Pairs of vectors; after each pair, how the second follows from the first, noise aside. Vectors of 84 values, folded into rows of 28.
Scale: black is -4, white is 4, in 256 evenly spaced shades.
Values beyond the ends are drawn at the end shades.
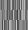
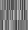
sign-scrambled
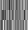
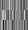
negated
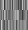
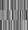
wrapped around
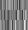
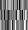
scaled up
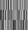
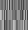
negated
